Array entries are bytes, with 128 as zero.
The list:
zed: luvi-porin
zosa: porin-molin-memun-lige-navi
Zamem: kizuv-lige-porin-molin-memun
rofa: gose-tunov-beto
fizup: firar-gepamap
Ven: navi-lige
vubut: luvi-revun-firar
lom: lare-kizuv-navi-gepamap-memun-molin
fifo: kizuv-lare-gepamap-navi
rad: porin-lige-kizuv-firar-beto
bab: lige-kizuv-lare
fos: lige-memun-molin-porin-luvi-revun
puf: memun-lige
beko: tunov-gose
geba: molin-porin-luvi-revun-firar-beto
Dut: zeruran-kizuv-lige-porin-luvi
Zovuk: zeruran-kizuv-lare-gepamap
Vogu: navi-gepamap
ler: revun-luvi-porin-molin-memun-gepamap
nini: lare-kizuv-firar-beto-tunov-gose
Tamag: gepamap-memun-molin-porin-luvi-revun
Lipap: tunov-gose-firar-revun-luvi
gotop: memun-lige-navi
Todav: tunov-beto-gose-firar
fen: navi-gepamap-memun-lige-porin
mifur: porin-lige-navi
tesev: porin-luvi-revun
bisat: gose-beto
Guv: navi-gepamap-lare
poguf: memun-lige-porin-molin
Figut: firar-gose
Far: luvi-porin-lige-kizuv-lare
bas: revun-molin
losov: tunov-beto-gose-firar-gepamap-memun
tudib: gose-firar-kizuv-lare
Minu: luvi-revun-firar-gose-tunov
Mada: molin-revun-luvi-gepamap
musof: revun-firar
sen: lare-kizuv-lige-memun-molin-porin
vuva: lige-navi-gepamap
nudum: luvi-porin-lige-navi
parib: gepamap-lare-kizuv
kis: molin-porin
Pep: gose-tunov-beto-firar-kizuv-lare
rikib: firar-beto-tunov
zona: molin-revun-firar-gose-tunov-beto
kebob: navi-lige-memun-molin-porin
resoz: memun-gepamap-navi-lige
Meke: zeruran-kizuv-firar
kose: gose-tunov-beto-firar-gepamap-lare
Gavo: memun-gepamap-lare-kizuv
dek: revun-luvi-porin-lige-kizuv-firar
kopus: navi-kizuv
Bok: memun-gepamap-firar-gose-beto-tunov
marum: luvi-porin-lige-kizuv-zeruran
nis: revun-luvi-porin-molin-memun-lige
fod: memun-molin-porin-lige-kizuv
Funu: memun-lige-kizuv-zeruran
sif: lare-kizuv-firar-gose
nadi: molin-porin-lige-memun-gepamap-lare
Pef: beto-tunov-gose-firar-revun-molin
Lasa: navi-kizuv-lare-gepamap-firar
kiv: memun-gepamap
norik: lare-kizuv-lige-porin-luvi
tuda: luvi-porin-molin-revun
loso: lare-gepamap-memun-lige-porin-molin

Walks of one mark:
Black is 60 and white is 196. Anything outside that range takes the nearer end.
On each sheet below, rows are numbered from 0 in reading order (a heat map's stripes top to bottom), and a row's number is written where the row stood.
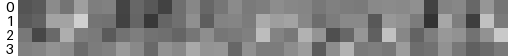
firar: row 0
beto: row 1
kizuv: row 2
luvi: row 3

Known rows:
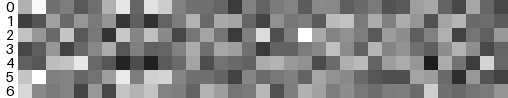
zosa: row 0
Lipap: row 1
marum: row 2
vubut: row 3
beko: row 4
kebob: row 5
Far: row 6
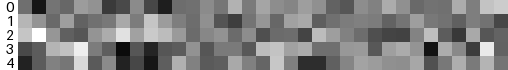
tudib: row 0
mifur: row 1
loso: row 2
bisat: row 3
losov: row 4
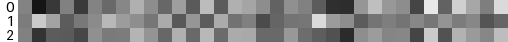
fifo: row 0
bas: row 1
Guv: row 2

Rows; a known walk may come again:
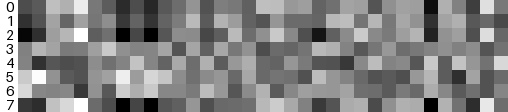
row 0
bisat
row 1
Lipap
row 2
Bok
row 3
bas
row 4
Guv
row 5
loso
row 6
norik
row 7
rofa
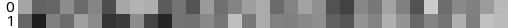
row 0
bab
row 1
tudib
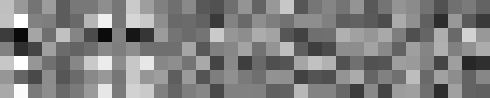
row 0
mifur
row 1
kebob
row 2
kose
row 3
kopus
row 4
nis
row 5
vuva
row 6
Zamem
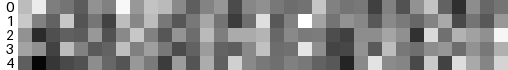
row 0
sen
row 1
marum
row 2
parib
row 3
Funu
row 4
Lasa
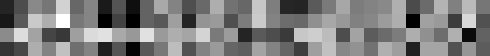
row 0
losov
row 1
zona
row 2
Tamag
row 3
Minu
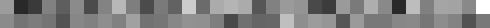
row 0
Zovuk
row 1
dek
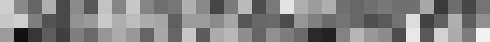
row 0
Dut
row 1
nadi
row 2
fifo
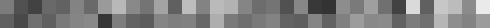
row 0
Gavo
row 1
fizup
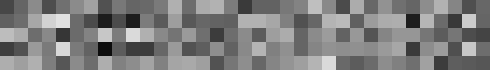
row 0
vubut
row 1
beko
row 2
nudum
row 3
Figut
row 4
zed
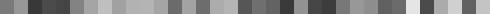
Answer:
lom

